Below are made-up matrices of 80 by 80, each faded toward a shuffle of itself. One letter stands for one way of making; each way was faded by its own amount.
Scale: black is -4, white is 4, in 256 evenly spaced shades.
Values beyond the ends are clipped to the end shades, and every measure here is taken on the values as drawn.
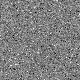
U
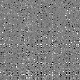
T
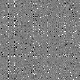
T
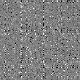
T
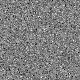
U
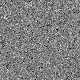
U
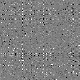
T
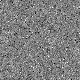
U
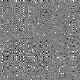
T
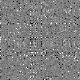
T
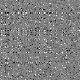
T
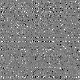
T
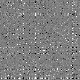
T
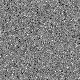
U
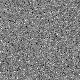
U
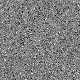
U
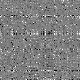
T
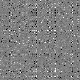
T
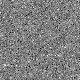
U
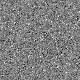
U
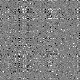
T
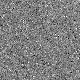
U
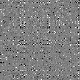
T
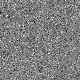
U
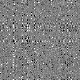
T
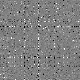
T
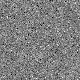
U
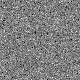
U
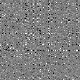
T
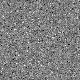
U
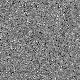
U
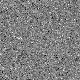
U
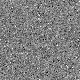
U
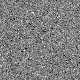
U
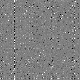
T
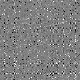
T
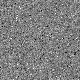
U
